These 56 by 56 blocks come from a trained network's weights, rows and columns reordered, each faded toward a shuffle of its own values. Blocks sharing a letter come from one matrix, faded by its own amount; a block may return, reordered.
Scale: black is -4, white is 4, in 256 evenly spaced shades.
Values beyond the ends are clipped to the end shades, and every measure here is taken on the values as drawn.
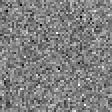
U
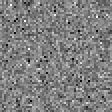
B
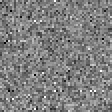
U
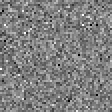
U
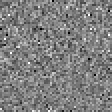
B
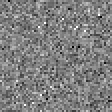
U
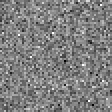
B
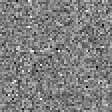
B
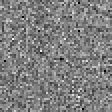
U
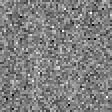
U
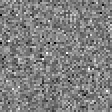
B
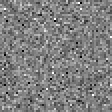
B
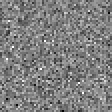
B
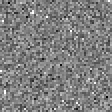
U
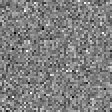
B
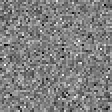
U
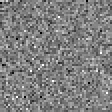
U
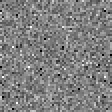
B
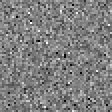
U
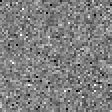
B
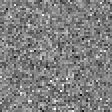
B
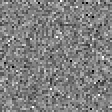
B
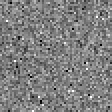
U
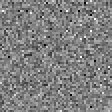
U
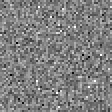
U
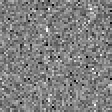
B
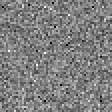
U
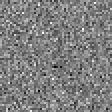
B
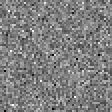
U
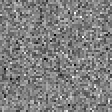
U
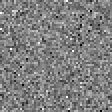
B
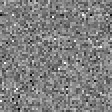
U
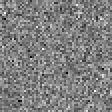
U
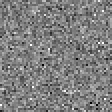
U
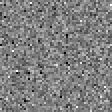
U
